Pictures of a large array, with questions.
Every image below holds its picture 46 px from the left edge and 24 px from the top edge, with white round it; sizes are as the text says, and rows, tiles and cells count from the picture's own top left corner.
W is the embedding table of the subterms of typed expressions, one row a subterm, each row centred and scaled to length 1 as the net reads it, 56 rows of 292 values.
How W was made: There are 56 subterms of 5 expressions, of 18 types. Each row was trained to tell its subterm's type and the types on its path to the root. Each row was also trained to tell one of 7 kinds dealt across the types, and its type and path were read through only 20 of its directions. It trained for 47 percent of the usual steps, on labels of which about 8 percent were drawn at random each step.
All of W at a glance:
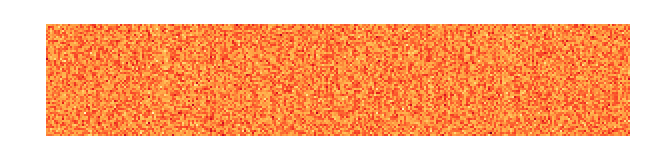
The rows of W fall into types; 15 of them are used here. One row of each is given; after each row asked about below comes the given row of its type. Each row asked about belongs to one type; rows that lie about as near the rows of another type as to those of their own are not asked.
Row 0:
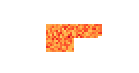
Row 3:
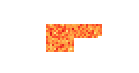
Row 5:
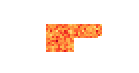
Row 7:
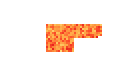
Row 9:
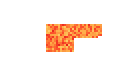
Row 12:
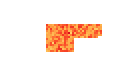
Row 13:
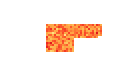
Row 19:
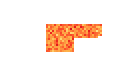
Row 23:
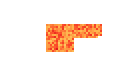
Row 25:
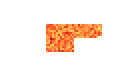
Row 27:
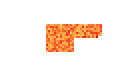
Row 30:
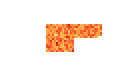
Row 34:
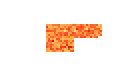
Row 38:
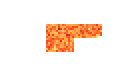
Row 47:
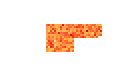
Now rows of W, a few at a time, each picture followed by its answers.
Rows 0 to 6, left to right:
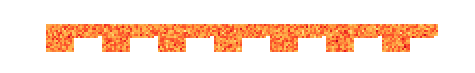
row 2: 9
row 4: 38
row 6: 12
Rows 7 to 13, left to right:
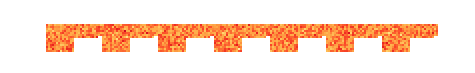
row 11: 12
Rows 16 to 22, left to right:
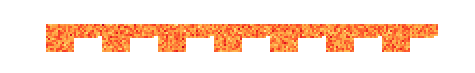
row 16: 34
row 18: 12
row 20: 19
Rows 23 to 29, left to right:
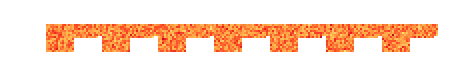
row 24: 47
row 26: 9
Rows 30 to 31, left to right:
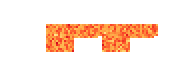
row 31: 38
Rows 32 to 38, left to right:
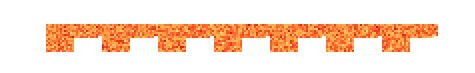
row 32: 5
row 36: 34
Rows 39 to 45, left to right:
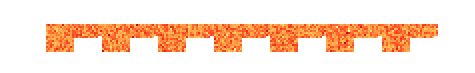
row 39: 47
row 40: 34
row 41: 9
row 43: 9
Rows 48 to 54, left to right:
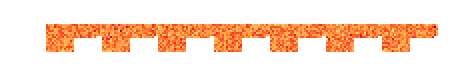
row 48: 34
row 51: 12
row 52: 27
